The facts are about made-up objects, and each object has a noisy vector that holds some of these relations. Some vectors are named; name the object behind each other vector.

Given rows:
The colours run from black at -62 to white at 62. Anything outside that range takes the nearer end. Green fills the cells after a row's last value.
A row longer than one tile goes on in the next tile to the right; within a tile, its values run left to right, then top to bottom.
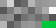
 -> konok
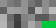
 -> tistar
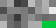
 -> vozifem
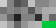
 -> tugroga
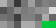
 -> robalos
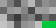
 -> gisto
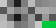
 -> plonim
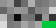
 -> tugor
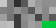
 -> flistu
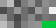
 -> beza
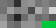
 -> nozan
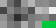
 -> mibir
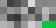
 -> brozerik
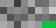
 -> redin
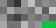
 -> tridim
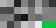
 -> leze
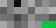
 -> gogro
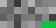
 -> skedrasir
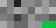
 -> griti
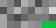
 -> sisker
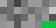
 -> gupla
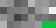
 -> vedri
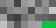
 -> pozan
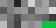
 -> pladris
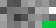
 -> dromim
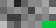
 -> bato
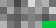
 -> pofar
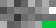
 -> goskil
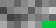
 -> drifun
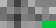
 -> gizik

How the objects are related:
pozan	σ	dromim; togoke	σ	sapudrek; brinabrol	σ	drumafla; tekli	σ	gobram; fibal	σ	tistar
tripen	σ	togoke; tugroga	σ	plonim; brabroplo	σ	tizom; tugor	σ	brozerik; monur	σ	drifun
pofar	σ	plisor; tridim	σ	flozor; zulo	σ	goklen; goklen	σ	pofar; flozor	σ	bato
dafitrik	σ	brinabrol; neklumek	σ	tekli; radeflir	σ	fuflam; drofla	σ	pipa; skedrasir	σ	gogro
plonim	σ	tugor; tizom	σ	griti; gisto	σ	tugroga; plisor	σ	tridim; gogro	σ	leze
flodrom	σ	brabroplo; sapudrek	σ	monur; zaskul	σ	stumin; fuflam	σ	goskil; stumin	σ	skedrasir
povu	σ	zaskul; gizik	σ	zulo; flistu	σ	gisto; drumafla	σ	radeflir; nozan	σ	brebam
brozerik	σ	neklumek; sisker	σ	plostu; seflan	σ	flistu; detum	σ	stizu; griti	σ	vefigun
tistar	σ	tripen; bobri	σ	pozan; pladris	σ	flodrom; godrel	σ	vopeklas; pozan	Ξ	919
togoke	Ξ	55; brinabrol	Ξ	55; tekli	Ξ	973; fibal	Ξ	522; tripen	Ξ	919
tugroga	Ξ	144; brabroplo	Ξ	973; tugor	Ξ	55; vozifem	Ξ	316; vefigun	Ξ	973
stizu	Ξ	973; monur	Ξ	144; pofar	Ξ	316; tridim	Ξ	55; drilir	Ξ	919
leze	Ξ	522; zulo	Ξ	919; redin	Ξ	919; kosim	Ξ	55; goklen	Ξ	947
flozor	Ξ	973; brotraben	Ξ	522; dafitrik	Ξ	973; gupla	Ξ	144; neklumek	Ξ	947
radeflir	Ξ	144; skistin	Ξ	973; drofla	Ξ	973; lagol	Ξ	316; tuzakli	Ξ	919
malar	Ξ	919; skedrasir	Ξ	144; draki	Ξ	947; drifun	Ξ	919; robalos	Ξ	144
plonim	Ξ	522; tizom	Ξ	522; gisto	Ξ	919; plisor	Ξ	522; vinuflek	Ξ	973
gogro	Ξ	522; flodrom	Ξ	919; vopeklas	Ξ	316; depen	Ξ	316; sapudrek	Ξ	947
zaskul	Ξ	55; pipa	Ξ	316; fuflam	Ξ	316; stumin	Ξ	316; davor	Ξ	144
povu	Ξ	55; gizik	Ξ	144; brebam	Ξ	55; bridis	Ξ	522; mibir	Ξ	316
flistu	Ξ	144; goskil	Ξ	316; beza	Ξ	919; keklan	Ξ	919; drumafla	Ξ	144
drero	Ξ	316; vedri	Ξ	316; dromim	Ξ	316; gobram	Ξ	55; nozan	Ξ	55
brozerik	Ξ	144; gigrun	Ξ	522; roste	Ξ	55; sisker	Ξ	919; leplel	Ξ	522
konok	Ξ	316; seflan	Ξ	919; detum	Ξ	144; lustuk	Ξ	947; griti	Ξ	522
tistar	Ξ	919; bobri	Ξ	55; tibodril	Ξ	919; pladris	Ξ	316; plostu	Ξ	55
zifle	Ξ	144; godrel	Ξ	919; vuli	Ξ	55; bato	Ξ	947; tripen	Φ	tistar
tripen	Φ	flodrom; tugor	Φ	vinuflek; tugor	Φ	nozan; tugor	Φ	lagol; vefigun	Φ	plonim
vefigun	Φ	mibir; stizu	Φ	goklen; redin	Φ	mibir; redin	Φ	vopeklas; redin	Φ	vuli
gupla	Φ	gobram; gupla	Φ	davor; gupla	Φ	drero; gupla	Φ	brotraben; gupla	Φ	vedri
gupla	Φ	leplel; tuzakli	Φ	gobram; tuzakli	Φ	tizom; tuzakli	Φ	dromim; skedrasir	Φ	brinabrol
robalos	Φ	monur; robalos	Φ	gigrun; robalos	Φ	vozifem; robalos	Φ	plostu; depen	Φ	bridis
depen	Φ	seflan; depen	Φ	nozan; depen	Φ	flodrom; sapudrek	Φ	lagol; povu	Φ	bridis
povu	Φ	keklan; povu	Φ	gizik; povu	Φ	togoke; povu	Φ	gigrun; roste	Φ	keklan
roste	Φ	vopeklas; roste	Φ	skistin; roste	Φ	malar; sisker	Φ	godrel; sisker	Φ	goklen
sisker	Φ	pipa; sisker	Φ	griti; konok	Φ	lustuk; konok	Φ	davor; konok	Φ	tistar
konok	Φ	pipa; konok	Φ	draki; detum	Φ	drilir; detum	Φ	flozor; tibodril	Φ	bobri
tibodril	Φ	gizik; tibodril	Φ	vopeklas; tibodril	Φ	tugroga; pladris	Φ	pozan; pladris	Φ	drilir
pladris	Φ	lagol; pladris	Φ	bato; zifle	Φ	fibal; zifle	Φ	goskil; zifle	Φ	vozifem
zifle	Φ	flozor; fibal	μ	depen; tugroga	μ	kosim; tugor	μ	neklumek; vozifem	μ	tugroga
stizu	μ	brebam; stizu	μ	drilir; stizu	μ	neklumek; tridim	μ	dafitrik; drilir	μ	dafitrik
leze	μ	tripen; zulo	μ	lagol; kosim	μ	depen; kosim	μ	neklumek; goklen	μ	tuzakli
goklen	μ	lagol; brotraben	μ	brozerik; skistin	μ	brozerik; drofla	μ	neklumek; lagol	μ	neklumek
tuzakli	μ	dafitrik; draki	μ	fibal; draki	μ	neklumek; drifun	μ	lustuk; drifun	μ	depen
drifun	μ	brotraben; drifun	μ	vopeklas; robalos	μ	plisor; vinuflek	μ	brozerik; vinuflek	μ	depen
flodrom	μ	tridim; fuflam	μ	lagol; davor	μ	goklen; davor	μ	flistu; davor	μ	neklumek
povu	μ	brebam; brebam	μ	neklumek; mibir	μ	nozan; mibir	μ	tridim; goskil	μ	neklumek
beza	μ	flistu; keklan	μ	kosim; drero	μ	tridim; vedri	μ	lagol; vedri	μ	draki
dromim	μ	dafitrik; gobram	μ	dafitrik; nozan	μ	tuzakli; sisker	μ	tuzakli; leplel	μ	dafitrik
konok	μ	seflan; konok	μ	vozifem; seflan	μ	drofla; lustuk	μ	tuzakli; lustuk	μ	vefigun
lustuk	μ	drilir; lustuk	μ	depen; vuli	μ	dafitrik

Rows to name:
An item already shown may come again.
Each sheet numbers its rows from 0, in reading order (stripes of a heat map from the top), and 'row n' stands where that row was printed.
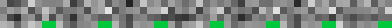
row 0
brozerik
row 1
lagol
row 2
pladris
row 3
skistin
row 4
vuli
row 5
pladris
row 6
zulo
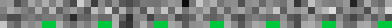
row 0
goklen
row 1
flodrom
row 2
togoke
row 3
plisor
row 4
godrel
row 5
depen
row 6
roste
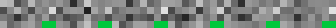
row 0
stizu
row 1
vefigun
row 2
povu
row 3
vinuflek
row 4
leplel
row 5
davor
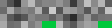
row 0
tridim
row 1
flozor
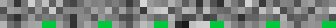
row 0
flozor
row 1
monur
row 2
vopeklas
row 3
tripen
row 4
flodrom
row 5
tuzakli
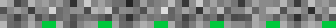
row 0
drofla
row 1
stumin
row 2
plostu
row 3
brabroplo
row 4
brotraben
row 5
tekli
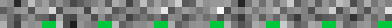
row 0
pladris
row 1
sapudrek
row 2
fuflam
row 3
konok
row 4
fibal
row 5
seflan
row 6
stizu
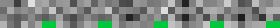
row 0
pofar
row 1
godrel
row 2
gobram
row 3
plonim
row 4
tugroga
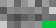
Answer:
zulo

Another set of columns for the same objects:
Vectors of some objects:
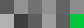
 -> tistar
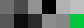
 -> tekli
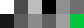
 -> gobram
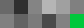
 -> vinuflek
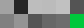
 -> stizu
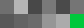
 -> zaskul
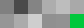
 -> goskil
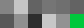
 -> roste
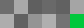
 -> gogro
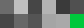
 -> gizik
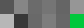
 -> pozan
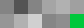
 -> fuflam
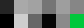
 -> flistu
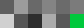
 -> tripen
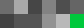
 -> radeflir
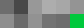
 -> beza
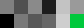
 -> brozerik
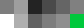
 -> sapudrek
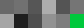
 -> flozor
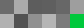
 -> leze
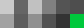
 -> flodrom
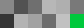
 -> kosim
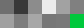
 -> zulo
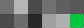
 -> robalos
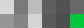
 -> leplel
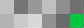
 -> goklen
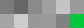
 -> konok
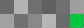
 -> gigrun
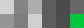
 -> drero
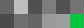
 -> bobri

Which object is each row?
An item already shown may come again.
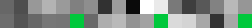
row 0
skistin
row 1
neklumek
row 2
lagol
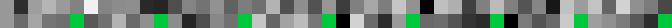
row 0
drifun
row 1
tridim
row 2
brabroplo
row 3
pofar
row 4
tugroga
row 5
gisto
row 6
brozerik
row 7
sisker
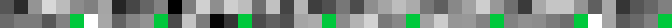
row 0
drofla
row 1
sapudrek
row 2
seflan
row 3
gizik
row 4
vedri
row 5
konok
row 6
keklan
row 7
pladris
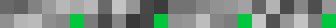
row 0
vozifem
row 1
dafitrik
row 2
brotraben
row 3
plisor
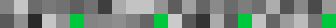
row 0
roste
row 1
keklan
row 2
tripen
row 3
pofar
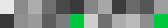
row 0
vuli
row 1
bato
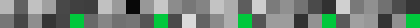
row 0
dafitrik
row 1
plonim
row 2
povu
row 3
nozan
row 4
nozan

